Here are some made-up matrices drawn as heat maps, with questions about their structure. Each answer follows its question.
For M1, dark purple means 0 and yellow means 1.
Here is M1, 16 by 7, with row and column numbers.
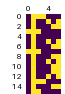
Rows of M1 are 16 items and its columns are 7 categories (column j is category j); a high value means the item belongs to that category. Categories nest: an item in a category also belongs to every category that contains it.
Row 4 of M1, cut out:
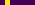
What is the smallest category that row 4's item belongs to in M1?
1
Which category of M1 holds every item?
1
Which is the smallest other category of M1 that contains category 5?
6
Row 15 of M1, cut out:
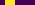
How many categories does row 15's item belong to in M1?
2
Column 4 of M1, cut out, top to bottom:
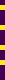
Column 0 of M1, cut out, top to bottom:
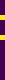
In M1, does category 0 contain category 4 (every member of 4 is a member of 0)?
no
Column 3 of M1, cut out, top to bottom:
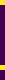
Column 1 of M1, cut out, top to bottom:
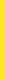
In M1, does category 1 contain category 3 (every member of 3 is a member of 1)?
yes
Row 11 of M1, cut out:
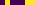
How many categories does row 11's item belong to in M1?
3
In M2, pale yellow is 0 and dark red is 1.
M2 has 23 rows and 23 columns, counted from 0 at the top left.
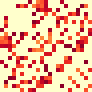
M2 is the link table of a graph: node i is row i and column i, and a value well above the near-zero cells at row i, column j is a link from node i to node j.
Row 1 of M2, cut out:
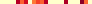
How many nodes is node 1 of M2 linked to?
10
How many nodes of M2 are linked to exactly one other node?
0
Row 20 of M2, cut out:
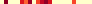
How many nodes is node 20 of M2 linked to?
9
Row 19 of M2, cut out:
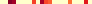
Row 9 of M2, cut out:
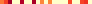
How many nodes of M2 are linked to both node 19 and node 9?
6
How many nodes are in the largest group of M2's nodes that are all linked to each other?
4
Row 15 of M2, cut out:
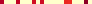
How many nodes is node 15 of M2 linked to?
7
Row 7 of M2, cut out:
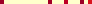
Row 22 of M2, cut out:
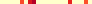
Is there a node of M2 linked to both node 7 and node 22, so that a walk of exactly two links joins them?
no
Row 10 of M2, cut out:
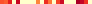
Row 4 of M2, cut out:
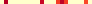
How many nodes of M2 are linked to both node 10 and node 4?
4
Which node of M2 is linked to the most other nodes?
node 10
